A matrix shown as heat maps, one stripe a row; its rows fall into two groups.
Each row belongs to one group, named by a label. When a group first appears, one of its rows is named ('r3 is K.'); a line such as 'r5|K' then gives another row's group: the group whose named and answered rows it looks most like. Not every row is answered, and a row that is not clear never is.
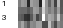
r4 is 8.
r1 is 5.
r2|5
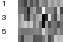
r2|5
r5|5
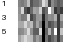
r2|8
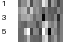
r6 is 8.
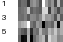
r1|5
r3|5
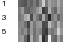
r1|5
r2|8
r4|8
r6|8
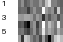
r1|8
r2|5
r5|5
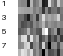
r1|8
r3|5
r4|5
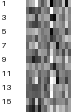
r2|5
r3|8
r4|5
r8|5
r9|5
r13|5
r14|5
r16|5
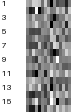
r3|8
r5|5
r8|8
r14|5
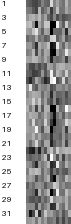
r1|5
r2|8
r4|8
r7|8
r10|5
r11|5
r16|8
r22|5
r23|5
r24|8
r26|8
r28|8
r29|5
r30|8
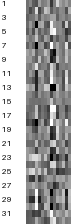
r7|5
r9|8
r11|5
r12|5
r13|8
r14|8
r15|5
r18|5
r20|8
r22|8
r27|8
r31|5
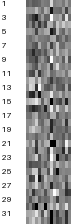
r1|5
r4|5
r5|8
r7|8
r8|5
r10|8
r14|5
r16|5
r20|5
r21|8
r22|5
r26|5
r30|5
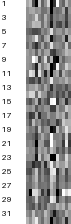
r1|8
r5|5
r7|5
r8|8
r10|8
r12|5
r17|5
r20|5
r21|5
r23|8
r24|5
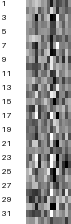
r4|8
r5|8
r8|8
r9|5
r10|5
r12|8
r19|8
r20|5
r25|8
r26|8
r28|5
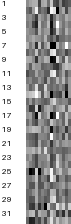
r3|8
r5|8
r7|8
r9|8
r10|8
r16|5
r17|8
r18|5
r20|5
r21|8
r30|5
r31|5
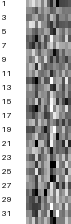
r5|8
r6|5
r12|5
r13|8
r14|5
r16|5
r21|5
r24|8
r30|5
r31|8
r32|8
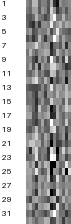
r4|5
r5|8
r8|8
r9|5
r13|5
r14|5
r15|5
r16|8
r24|8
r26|8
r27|8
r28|8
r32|8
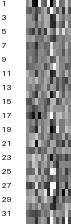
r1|8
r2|5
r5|5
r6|8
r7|5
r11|8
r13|5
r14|8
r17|5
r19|8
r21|5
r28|5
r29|8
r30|8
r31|5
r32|5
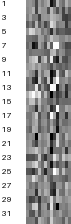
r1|8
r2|5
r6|5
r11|8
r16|8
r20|8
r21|8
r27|8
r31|5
